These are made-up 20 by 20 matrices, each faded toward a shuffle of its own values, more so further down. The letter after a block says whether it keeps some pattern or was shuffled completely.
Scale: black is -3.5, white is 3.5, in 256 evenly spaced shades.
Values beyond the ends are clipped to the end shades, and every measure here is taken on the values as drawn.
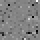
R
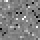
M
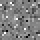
M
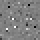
M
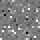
M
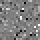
M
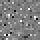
M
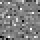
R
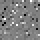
M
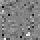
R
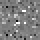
M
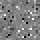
M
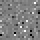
M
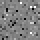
M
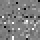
R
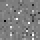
R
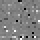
R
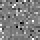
M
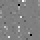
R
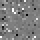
M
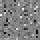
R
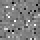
M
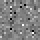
R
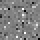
M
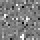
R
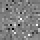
R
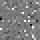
M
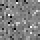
M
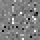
R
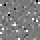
M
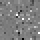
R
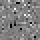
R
